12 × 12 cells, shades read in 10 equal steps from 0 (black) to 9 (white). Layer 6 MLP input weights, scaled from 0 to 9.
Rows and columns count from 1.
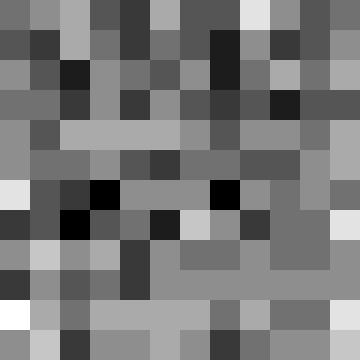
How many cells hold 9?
1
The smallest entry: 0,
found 3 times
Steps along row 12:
up down up same up down down up up same up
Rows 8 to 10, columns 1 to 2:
2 3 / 5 7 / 2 5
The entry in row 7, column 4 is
0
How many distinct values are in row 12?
5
